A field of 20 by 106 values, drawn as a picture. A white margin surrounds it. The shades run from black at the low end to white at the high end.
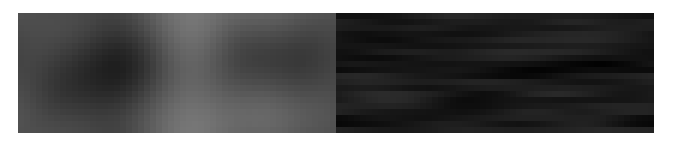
It is made of 1 by 2 panels. Panel 1,1: low, smooth. Panel 1,2: very low, streaked across, faint in contrast.
